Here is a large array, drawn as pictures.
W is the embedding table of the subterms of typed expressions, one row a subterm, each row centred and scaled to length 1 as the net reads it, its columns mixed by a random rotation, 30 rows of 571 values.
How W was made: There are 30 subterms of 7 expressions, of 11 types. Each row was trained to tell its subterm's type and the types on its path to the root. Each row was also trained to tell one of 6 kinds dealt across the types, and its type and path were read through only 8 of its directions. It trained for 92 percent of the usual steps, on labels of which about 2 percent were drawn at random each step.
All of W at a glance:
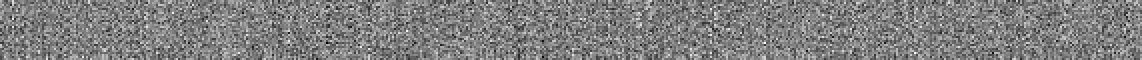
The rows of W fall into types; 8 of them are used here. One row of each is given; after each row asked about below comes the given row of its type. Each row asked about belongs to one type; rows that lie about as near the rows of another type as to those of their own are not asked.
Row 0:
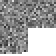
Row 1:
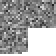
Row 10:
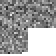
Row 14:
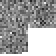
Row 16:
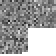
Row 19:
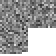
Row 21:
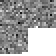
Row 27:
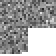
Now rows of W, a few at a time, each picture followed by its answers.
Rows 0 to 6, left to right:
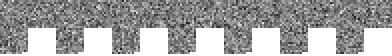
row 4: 10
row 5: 19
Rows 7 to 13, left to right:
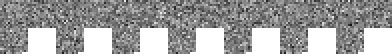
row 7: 0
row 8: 16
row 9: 0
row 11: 27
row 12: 0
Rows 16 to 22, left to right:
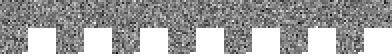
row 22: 16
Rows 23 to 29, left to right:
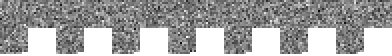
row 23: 0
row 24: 27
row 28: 27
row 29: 27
